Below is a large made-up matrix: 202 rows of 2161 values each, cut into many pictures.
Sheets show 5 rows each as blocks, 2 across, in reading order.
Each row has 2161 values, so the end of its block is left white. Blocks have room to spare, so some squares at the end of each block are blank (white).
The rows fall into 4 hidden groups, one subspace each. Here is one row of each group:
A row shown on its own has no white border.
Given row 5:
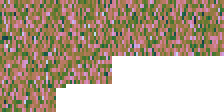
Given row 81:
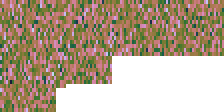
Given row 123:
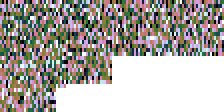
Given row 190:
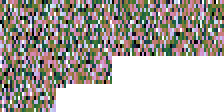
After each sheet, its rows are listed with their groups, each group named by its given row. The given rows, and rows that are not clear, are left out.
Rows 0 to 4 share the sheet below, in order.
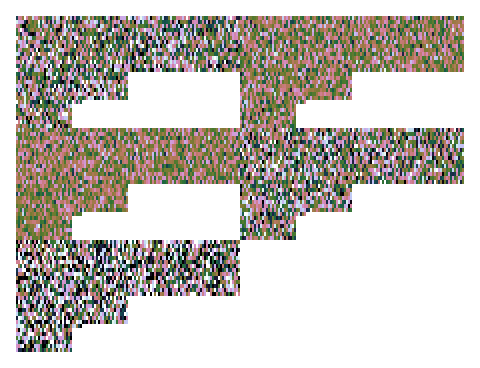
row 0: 190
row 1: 190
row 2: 123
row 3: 190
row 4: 5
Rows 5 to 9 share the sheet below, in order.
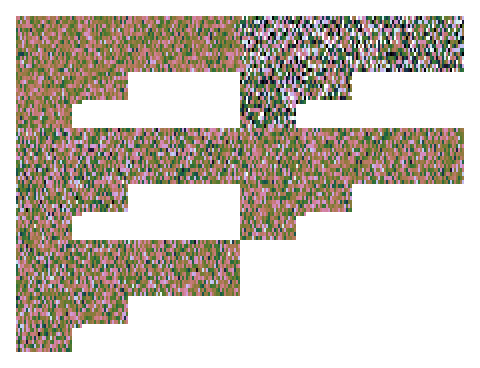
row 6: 123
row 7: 81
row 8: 5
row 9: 190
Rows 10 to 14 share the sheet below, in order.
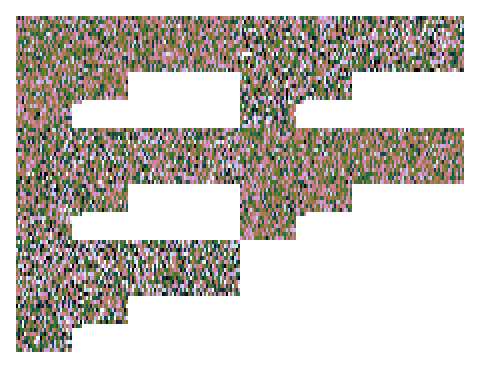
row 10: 123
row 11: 5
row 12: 123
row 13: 81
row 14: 123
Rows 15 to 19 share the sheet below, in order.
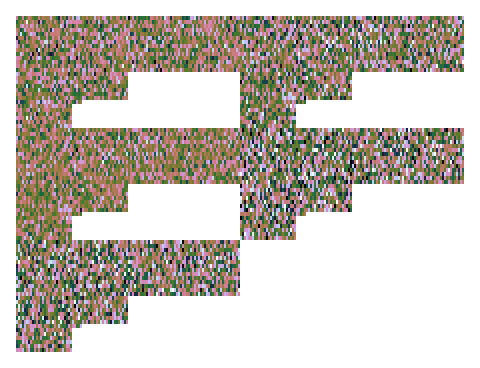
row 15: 190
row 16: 123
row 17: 123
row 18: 81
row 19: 81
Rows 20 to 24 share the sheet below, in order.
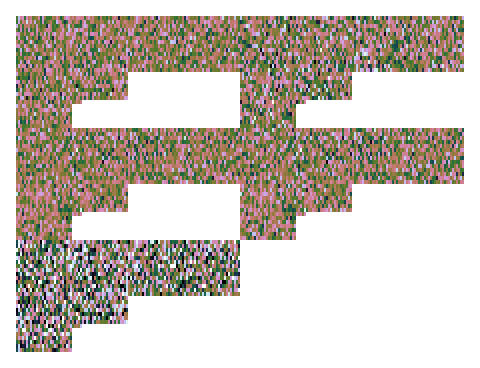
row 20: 81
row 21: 190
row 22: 123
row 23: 123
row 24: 81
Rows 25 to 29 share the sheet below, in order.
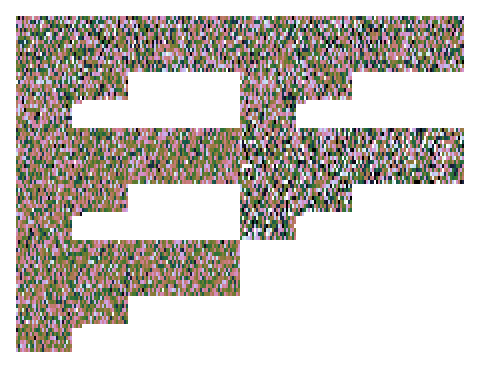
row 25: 123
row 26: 123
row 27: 5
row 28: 5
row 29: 81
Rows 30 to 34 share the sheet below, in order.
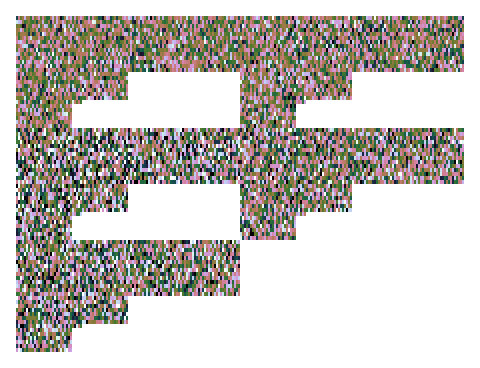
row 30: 190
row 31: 123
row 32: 81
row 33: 190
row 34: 190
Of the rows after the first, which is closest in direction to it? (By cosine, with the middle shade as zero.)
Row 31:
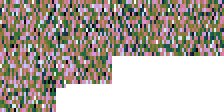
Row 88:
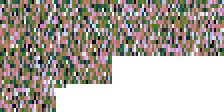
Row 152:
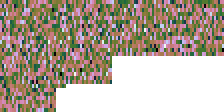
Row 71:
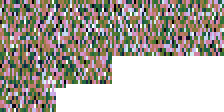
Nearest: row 152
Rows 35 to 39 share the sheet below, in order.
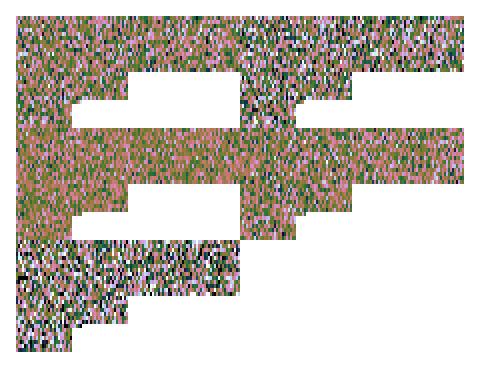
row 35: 5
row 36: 5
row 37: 190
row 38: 123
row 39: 5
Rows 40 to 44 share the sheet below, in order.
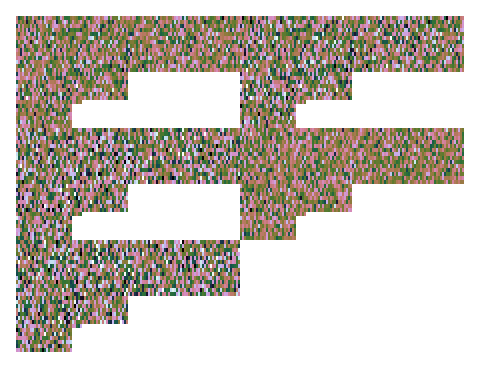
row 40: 81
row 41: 81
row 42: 81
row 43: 81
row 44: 81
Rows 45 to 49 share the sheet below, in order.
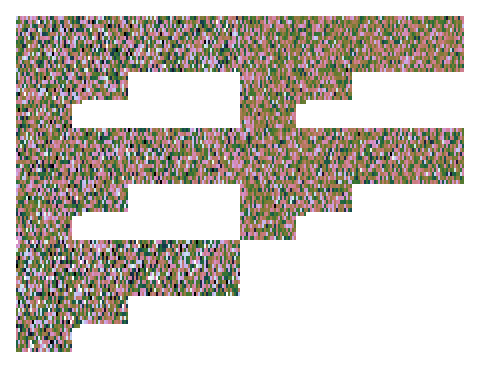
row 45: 190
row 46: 81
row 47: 190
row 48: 190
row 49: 5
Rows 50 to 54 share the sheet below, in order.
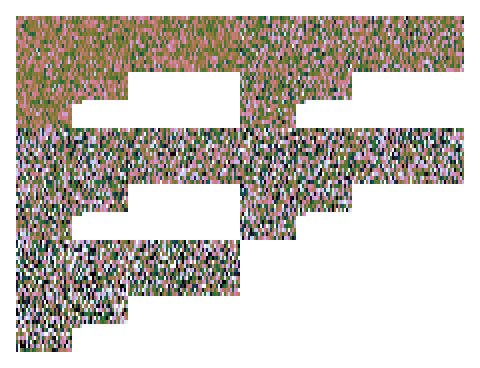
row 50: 190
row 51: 81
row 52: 81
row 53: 190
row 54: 81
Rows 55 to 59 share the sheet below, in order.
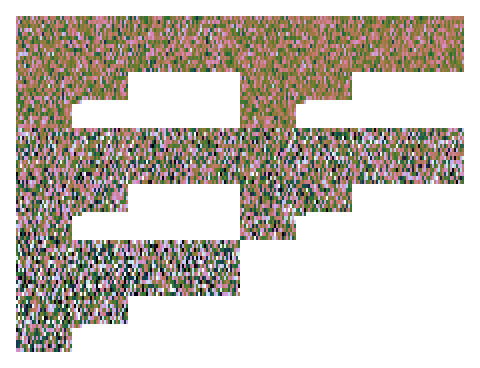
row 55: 5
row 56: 5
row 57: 81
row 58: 123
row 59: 81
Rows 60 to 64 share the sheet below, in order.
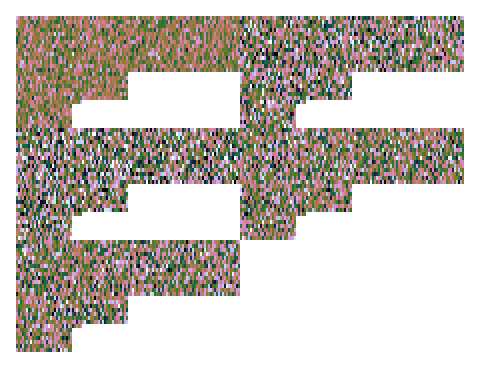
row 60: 5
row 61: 190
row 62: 190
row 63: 190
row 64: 190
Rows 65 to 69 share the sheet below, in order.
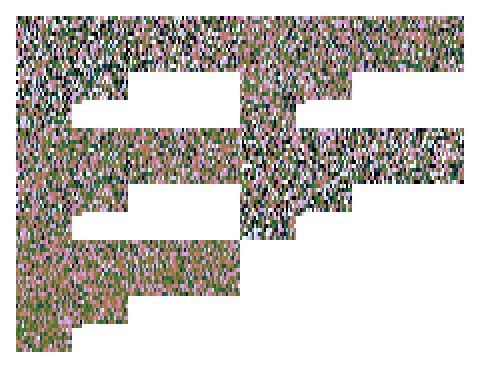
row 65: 81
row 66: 123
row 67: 81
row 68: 5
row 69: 123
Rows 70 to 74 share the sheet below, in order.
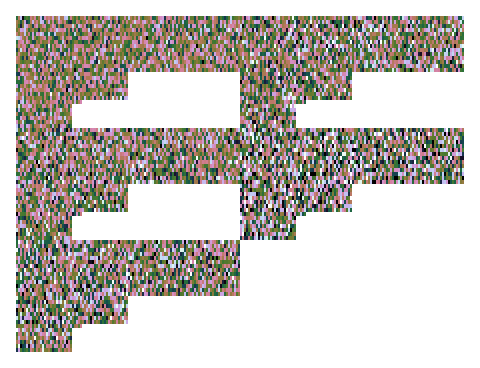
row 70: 190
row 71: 123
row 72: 190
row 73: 81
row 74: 81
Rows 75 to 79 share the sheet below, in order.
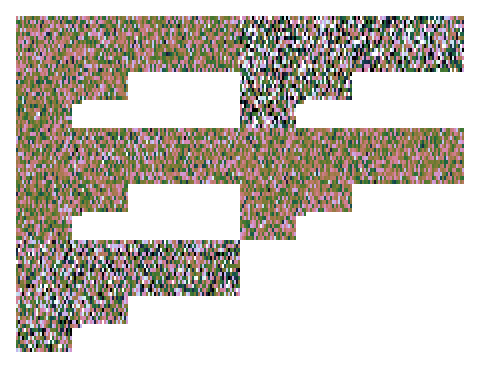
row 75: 123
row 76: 5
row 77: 123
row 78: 190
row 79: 123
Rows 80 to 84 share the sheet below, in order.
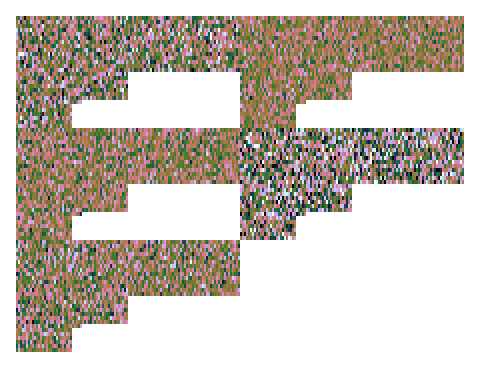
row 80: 5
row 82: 5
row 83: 190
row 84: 81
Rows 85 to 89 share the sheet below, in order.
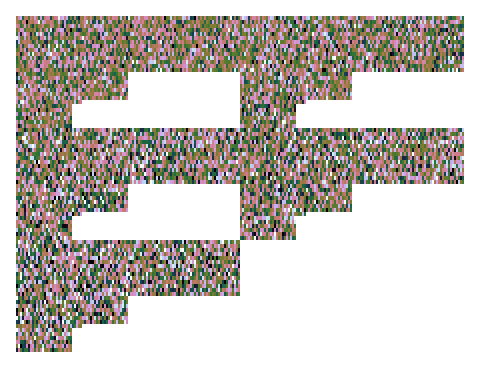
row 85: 190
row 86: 123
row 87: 190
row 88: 123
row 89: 81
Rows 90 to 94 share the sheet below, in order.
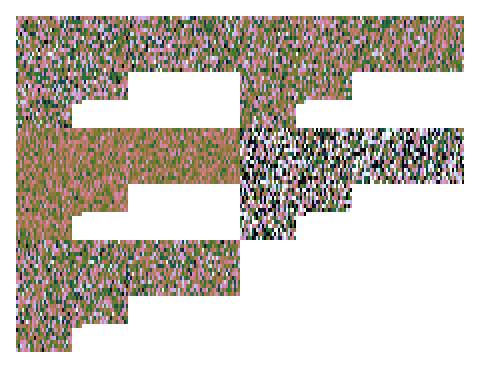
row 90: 190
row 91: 5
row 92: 81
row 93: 5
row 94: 81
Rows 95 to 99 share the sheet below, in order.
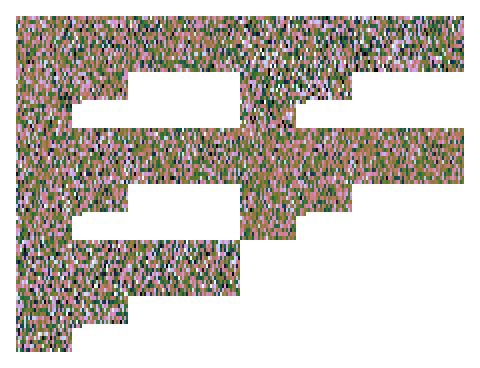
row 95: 123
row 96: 190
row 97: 81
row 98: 81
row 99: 190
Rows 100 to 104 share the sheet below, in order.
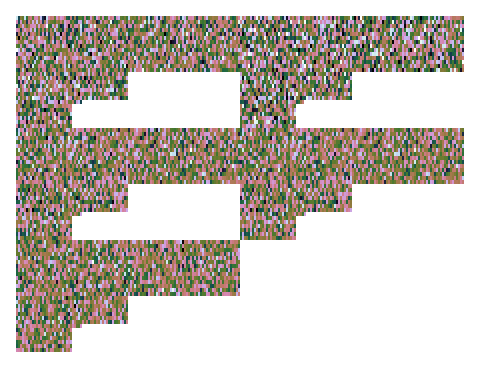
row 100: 81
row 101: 5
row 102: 81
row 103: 81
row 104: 81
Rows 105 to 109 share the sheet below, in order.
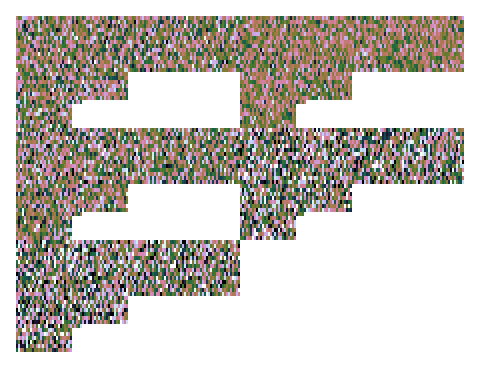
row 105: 190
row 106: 190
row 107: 123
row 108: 5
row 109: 81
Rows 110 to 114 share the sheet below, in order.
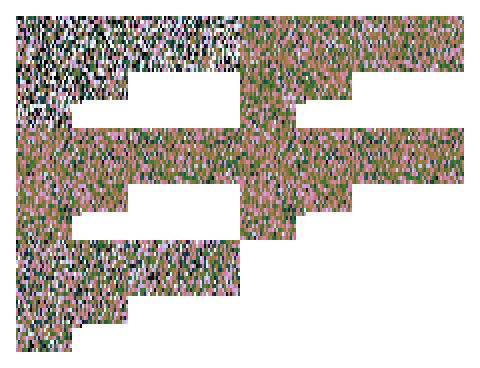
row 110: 123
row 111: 123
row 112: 123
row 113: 123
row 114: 5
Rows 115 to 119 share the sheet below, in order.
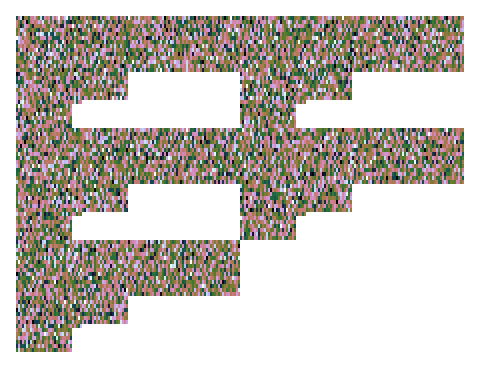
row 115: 190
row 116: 81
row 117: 190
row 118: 81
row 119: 81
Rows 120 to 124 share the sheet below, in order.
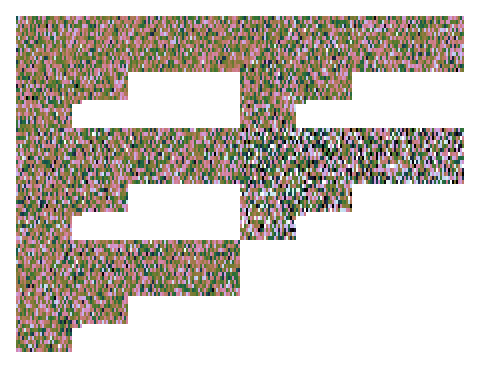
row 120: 81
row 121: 123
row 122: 190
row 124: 123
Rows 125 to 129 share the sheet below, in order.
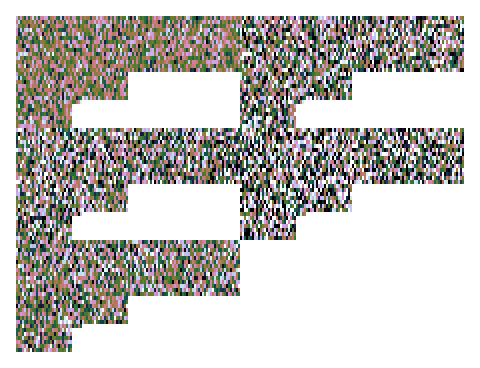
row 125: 5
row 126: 5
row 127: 123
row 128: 81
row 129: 123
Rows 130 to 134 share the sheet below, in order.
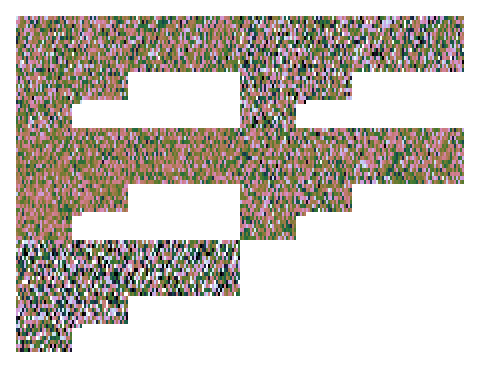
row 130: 5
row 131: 5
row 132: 123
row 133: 190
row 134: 190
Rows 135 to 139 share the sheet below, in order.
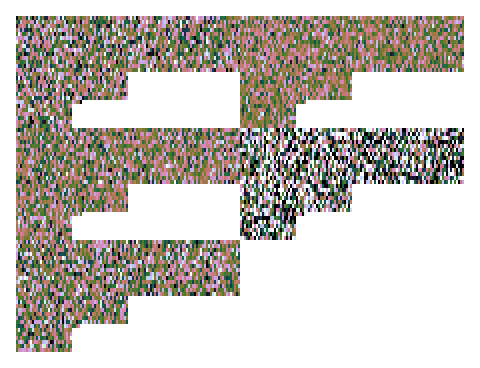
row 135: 5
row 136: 123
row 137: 123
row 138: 123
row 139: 5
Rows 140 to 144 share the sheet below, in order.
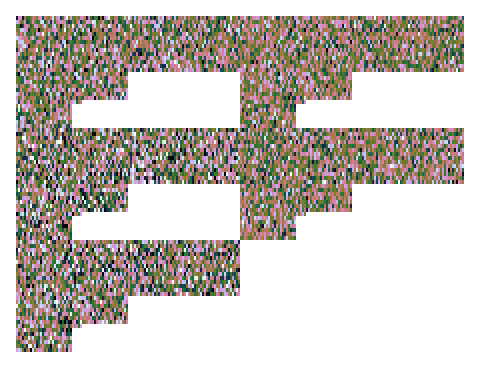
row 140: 190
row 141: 123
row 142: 190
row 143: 123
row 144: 123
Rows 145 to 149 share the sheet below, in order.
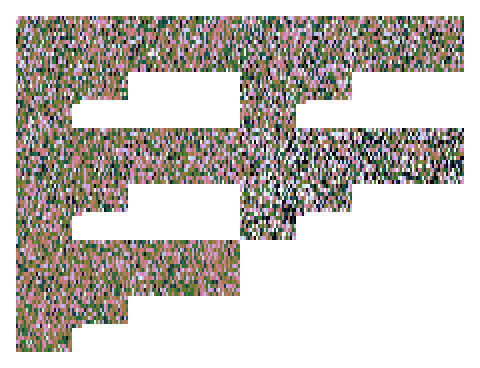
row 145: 5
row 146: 81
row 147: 190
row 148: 123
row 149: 190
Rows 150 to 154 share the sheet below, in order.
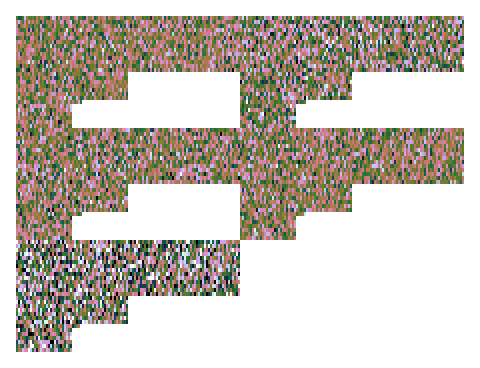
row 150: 123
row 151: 123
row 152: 81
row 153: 5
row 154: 5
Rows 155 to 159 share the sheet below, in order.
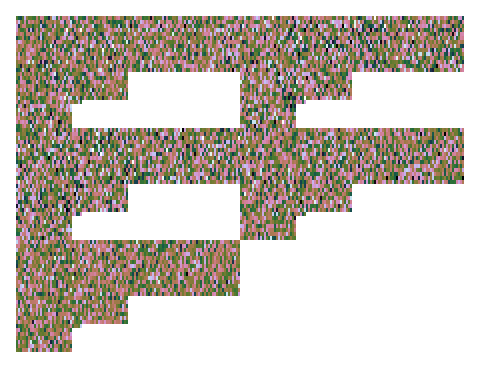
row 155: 123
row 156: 123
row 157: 81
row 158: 81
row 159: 5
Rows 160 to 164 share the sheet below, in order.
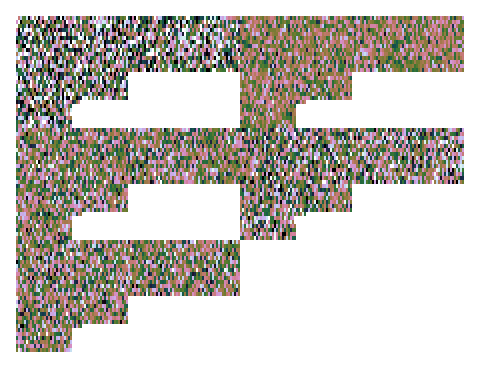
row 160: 5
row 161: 190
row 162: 190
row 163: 123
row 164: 190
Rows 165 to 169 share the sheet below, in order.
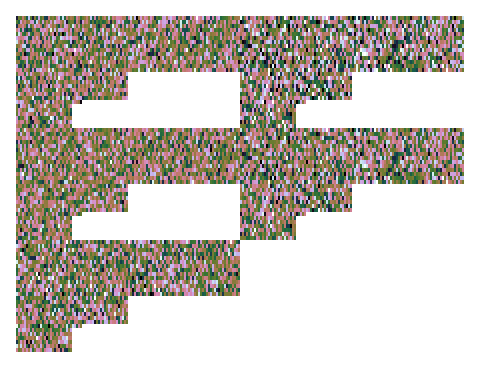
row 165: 5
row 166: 190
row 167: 5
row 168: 190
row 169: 190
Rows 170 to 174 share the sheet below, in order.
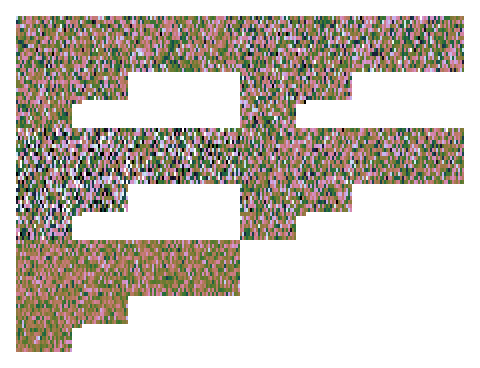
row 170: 190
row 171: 5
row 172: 81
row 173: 81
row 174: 123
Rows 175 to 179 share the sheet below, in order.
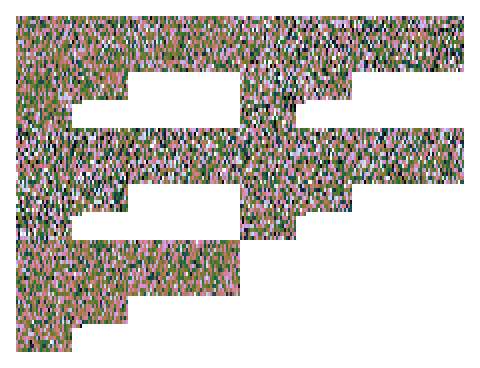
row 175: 123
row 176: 123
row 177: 81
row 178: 190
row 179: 5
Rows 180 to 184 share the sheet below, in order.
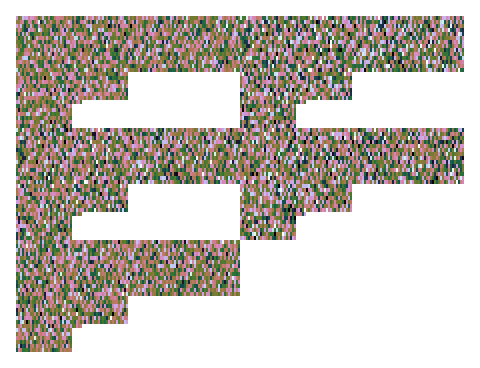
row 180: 190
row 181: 190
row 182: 190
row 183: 123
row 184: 81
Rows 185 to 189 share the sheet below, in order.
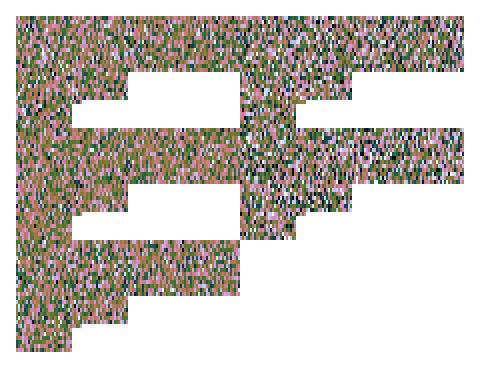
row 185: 190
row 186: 190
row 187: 81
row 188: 190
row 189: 81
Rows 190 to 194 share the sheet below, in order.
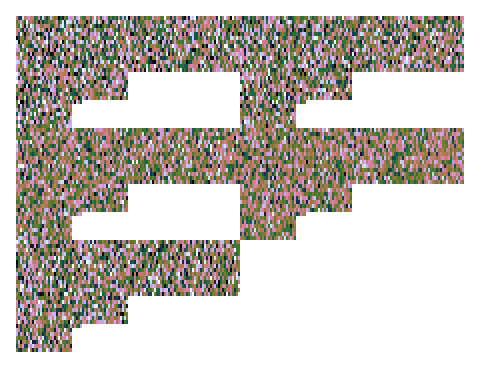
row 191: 81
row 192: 5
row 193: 190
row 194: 5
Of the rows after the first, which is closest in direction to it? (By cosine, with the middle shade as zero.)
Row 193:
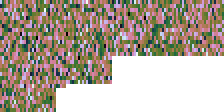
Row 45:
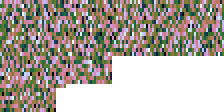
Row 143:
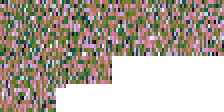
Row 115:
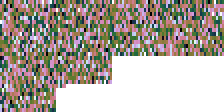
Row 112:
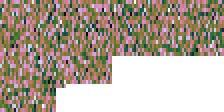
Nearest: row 45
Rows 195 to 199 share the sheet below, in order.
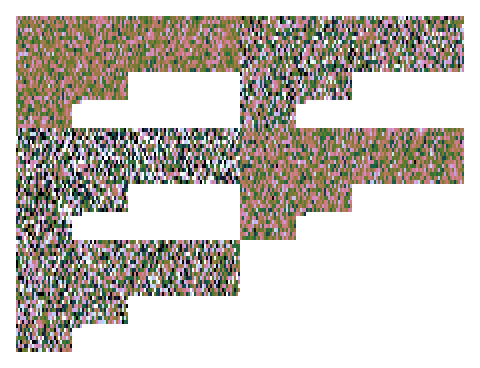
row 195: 5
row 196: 81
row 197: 123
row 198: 5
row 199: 5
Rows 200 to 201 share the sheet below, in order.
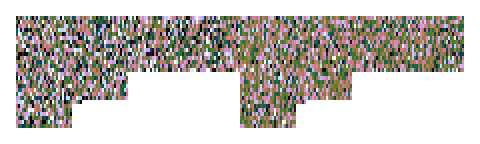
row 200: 5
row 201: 123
